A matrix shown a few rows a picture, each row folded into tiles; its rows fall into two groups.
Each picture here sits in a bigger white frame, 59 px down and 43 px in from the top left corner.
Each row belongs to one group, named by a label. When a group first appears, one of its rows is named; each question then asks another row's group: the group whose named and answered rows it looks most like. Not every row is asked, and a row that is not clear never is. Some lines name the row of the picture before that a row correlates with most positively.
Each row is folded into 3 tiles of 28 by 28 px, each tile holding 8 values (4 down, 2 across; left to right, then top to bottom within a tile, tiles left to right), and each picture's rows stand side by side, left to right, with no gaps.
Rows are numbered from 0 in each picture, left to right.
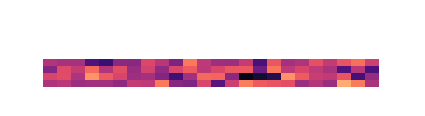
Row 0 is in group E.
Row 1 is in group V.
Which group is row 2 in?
V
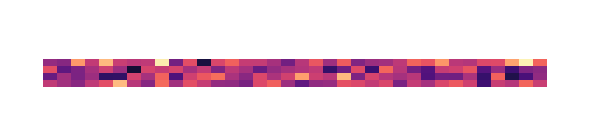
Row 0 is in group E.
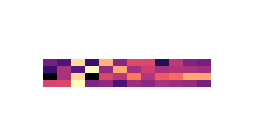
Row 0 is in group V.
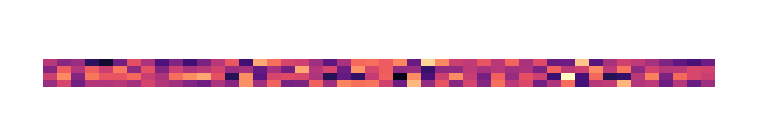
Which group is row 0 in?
E
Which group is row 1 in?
E
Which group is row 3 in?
V
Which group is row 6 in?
E
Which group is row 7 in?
E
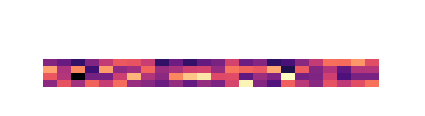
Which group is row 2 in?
V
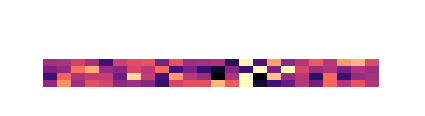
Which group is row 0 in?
E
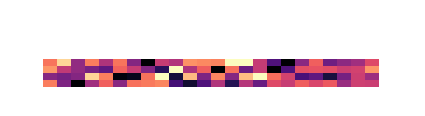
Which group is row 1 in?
V
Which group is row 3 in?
V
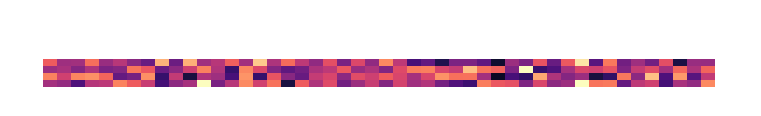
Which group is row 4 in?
E
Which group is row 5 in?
V
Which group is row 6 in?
V
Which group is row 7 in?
E
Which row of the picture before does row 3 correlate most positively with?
1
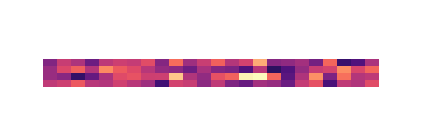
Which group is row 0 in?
V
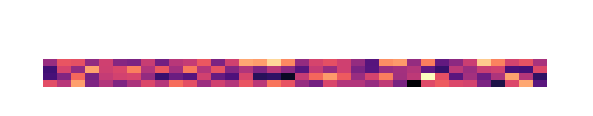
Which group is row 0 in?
V
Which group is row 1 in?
V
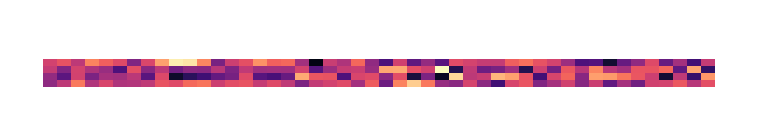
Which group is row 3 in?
V
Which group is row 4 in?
V
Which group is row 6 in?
E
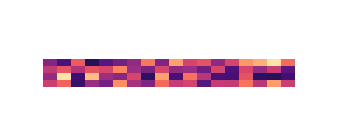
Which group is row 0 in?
E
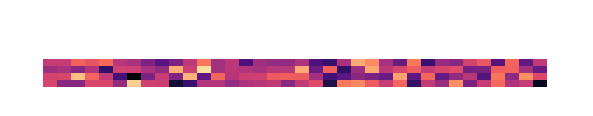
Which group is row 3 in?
V
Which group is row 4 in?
E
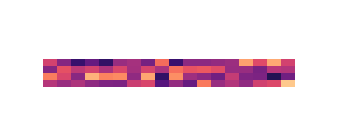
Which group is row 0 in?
E
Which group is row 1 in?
E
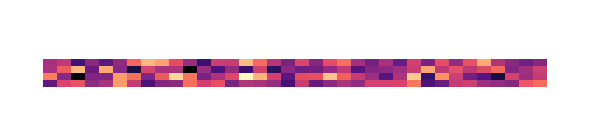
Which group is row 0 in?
V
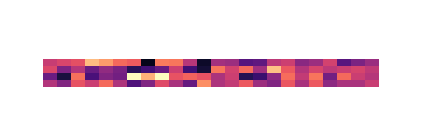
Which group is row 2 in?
V
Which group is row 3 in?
E
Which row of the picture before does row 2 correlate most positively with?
0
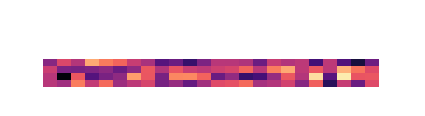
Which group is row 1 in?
E
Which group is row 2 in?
V
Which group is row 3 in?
E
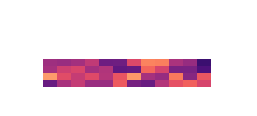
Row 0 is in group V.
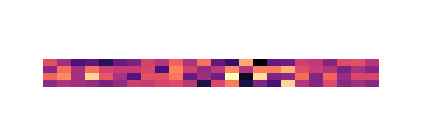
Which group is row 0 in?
E
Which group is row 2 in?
E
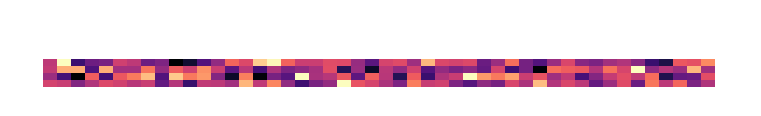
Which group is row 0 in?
V
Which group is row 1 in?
E
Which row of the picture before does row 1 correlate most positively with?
0
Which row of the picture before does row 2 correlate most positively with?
3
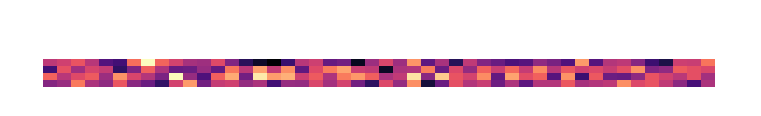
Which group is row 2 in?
E
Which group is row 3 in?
E
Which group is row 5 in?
E
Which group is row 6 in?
E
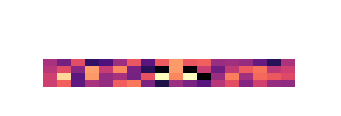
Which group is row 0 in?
E
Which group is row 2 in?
E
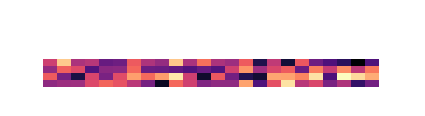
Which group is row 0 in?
V
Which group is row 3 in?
E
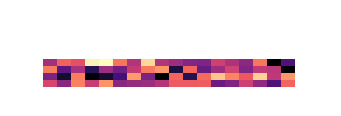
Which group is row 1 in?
V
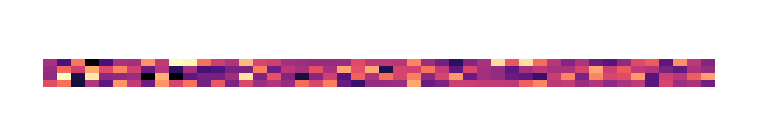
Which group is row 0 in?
E
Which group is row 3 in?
V
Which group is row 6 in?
E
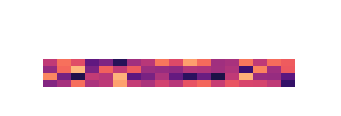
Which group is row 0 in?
V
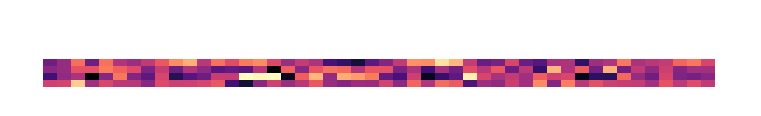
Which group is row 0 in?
V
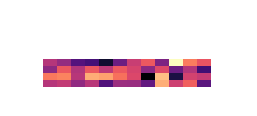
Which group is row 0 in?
E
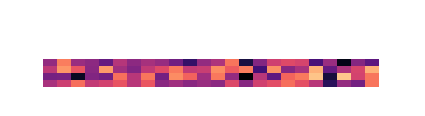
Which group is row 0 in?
V
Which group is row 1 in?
E
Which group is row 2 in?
V
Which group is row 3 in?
E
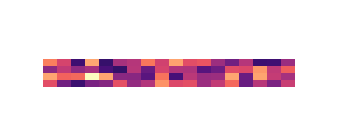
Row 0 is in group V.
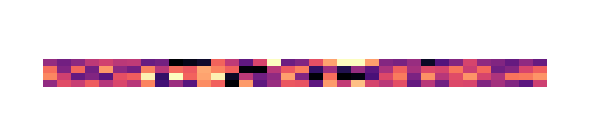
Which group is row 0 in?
V
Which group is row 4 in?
E
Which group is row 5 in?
E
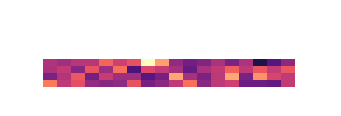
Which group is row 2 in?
E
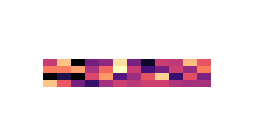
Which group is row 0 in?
V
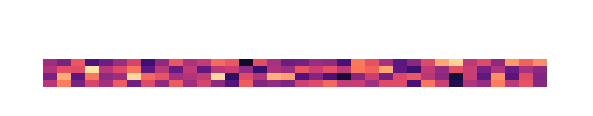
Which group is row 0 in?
E
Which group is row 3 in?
V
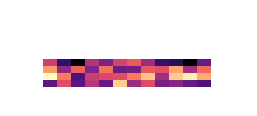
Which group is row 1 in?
E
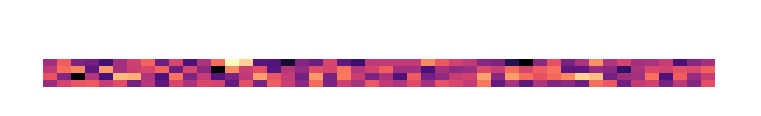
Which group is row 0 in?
V
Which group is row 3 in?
E
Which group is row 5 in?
E
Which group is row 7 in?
E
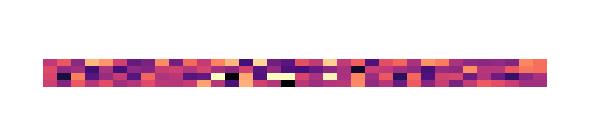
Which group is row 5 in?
V
